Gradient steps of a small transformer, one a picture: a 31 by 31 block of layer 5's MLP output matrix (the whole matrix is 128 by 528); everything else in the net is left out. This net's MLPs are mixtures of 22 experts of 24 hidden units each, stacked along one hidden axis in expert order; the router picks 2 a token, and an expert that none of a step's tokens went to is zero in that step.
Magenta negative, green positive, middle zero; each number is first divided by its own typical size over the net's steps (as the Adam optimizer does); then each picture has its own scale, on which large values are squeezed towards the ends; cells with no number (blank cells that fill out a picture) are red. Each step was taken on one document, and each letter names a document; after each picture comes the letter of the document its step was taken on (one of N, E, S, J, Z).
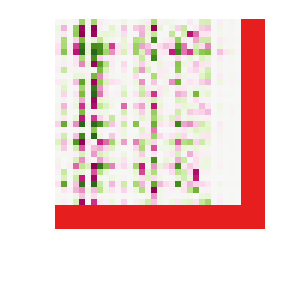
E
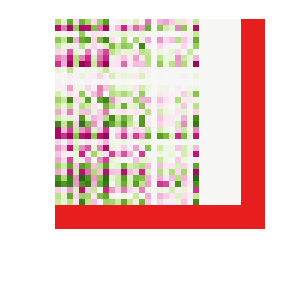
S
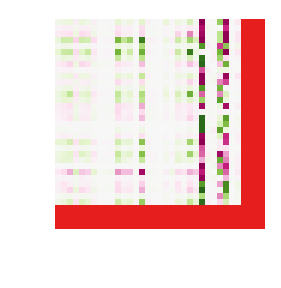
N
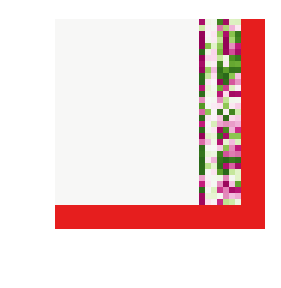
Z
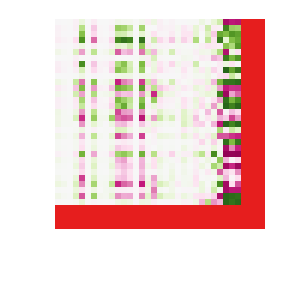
Z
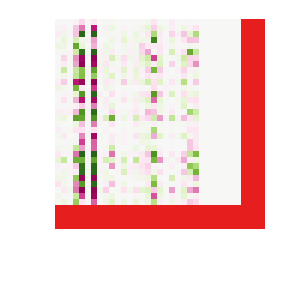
E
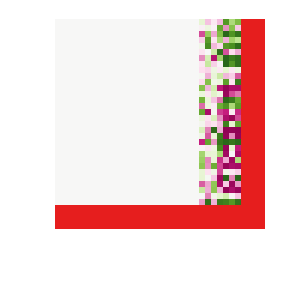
Z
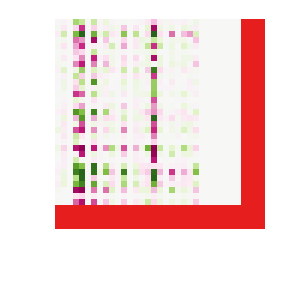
E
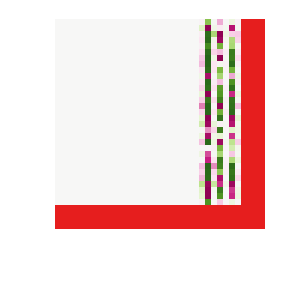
Z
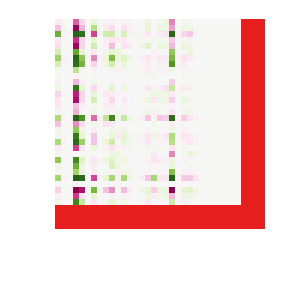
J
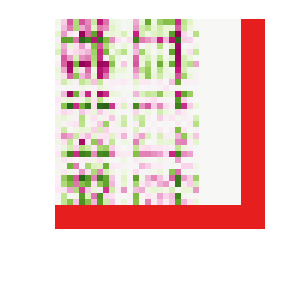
S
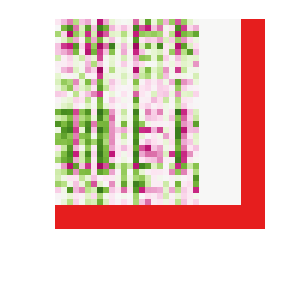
S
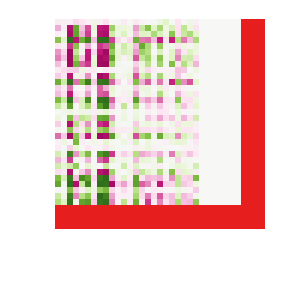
S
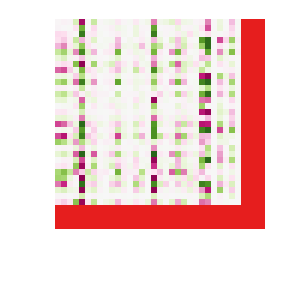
E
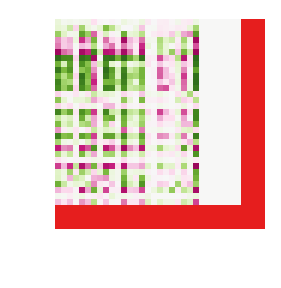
S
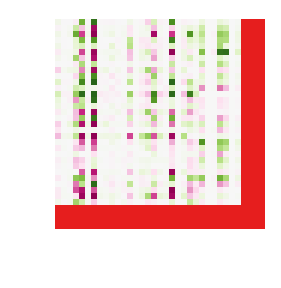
J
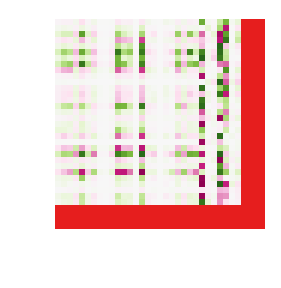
N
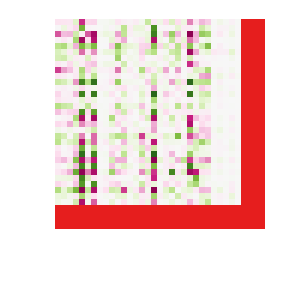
E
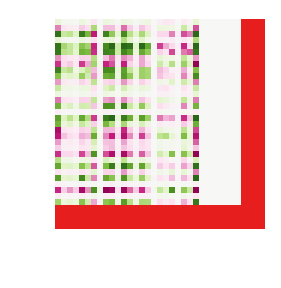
S
